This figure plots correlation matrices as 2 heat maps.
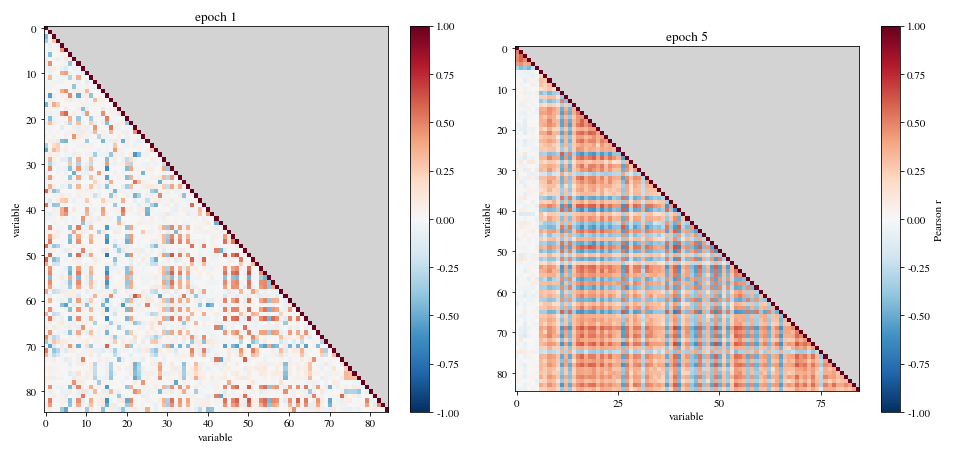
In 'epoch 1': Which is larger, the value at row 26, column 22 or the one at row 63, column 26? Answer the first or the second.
the first
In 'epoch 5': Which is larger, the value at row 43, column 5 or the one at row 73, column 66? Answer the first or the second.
the second
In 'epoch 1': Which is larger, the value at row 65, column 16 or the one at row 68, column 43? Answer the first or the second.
the second
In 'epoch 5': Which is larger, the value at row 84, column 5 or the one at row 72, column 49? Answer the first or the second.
the second
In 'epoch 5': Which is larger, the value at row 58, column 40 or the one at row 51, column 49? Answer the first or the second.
the second
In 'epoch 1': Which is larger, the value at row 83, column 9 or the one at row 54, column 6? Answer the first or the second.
the first
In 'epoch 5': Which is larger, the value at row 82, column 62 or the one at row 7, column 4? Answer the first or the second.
the second
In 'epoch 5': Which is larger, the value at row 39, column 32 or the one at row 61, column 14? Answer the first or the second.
the first
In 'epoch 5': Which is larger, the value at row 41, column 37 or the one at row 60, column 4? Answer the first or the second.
the second
